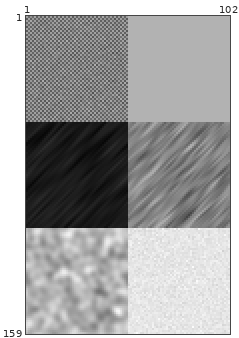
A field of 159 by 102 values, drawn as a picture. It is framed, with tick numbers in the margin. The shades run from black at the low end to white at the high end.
The table splits into 3 rows of 2 panels. Panel 1,1: middling, checkered, strong in contrast. Panel 1,2: high, flat. Panel 2,1: very low, slanting up to the right, faint in contrast. Panel 2,2: middling, slanting up to the right. Panel 3,1: high, blotchy. Panel 3,2: very high, fine-grained, faint in contrast.
